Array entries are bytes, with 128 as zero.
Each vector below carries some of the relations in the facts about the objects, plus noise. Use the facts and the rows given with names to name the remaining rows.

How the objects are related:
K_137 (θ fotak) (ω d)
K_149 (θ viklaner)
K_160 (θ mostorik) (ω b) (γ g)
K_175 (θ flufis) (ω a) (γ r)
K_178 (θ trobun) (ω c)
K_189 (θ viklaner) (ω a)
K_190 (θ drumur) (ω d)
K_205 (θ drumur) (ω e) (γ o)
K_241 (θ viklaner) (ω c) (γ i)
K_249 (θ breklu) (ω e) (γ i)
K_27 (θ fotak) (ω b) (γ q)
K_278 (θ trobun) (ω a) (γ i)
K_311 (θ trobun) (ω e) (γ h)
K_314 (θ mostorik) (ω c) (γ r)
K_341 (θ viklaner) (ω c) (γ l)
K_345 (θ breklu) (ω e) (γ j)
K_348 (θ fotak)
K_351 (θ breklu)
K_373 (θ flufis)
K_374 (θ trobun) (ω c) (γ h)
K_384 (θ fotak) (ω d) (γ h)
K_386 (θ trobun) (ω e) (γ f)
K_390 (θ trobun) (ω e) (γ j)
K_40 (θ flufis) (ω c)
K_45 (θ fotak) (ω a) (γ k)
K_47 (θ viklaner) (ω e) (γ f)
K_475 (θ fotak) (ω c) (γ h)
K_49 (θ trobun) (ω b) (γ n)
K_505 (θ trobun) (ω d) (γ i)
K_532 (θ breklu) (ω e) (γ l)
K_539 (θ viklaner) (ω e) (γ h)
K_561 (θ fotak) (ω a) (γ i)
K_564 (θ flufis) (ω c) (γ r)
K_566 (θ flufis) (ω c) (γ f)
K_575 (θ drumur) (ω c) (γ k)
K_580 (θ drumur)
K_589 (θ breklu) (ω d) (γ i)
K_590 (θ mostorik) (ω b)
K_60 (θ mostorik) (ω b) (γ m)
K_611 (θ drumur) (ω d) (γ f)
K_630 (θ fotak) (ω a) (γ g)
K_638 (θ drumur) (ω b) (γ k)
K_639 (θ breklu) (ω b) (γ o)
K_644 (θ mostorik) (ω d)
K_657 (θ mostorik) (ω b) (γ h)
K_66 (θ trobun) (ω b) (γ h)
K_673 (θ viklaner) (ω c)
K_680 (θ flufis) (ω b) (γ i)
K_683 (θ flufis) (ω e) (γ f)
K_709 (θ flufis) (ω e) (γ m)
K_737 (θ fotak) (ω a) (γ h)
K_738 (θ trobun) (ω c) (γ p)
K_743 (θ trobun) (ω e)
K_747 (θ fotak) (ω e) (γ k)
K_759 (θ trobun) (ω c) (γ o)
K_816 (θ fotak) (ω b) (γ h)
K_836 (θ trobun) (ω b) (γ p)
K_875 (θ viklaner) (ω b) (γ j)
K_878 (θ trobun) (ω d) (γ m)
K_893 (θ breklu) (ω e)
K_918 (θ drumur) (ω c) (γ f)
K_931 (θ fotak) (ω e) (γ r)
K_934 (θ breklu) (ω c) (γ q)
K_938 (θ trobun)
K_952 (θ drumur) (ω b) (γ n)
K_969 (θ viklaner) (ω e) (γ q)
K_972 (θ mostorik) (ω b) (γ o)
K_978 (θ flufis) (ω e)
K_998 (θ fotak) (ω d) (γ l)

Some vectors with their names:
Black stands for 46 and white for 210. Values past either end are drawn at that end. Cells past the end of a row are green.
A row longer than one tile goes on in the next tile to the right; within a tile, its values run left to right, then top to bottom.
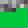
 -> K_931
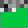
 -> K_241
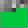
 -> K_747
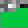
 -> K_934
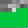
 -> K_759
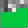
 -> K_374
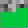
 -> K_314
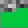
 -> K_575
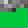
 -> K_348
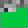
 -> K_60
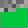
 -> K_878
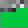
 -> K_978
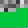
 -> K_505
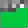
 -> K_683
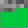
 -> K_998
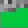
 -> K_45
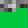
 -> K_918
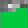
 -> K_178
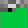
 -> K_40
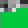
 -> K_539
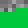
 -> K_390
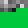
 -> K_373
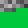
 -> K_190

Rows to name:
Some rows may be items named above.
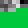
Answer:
K_47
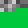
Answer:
K_345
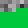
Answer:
K_314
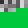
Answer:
K_278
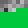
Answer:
K_66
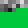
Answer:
K_564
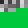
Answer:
K_278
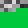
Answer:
K_639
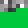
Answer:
K_175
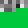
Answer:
K_561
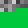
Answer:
K_345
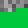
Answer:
K_938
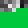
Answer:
K_673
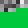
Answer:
K_505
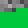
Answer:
K_137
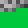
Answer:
K_638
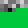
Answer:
K_564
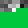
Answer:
K_341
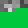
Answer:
K_590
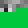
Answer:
K_160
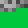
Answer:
K_638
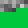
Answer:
K_931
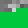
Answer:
K_759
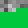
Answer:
K_657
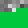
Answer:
K_759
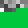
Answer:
K_630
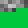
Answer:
K_27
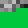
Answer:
K_351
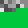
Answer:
K_630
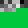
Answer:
K_189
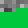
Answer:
K_384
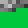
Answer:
K_580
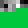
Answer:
K_969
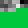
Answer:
K_47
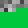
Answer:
K_60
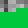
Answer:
K_311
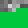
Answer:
K_178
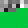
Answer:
K_680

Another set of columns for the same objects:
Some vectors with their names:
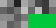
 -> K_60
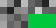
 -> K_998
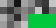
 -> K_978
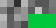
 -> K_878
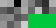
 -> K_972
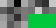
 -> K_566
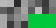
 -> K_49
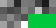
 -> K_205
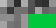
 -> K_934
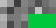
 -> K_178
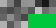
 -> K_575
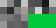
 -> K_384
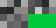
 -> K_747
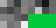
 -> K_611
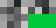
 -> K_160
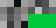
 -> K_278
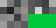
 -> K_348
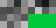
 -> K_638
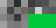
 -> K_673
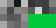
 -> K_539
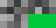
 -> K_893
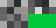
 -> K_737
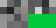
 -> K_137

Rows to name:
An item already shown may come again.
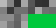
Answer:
K_934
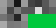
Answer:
K_189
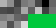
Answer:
K_952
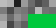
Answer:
K_759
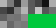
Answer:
K_27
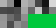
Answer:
K_680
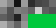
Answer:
K_47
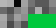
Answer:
K_836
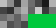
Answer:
K_816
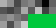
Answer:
K_952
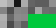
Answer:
K_738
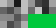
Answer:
K_657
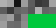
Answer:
K_639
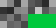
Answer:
K_747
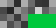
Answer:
K_45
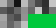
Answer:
K_709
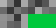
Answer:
K_345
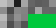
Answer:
K_738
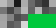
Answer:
K_314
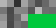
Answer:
K_390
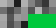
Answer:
K_505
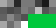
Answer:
K_205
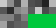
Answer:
K_475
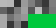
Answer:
K_49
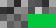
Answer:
K_747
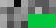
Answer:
K_836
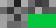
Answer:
K_532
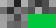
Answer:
K_532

